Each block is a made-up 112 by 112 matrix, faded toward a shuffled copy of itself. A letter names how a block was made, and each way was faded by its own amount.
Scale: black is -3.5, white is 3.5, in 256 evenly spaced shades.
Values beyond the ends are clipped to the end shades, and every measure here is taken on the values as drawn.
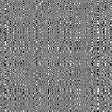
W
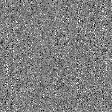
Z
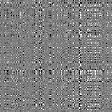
W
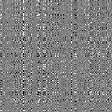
W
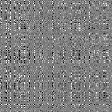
W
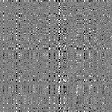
W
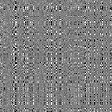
W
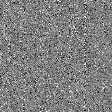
Z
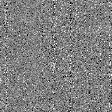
Z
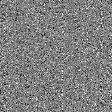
Z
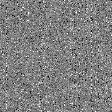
Z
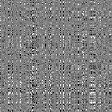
W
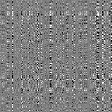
W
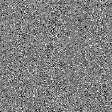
Z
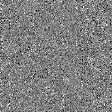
Z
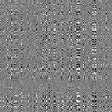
W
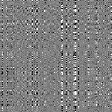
W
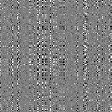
W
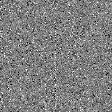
Z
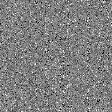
Z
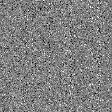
Z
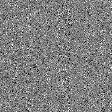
Z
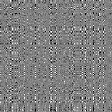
W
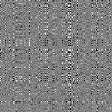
W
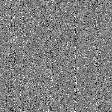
Z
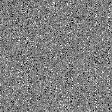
Z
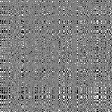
W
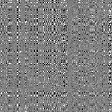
W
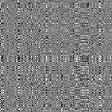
W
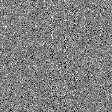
Z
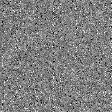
Z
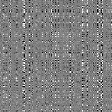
W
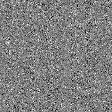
Z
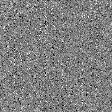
Z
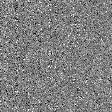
Z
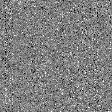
Z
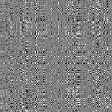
W
